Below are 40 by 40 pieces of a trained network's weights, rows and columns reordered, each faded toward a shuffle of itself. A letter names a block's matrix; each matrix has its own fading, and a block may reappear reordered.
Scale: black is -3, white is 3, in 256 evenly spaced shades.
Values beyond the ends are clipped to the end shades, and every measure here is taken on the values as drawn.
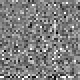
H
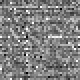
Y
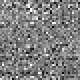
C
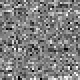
C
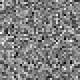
C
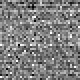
Y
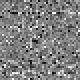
H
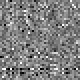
H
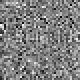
C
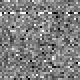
H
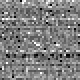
Y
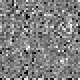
H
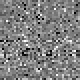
H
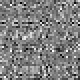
C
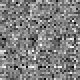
C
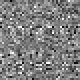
C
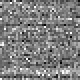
Y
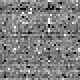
Y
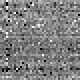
Y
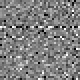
H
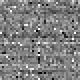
Y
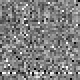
H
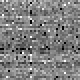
Y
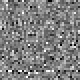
H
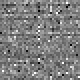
Y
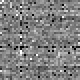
Y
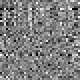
C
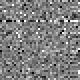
H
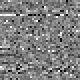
H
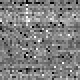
Y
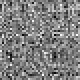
C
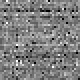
Y
